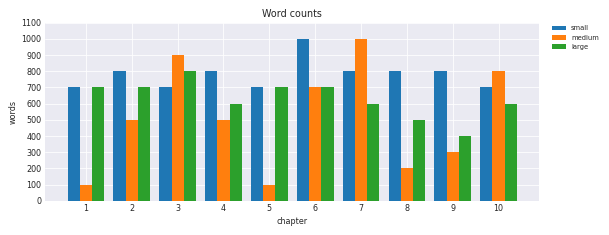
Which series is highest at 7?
medium
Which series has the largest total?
small
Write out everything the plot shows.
Title: Word counts
x-axis: chapter, ticks 1 2 3 4 5 6 7 8 9 10
y-axis: words, ticks 0 100 200 300 400 500 600 700 800 900 1000 1100
Legend: small, medium, large
Values:
small: 700 800 700 800 700 1000 800 800 800 700
medium: 100 500 900 500 100 700 1000 200 300 800
large: 700 700 800 600 700 700 600 500 400 600
